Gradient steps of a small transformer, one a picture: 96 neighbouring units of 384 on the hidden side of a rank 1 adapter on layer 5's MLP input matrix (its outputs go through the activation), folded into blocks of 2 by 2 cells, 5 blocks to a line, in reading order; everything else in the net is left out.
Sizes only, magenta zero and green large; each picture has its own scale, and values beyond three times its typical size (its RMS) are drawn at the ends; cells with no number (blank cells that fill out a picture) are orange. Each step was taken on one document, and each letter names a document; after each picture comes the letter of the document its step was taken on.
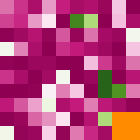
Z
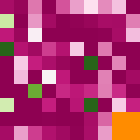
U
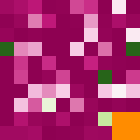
Z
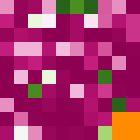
U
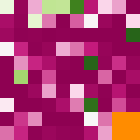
U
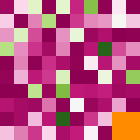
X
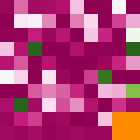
Z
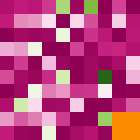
Z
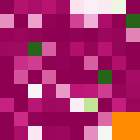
U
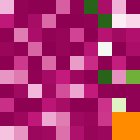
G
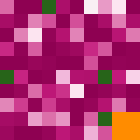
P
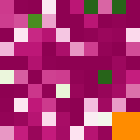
P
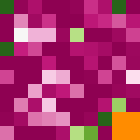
P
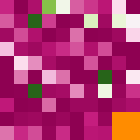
U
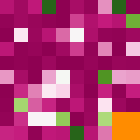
P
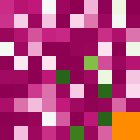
P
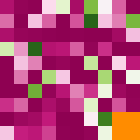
U
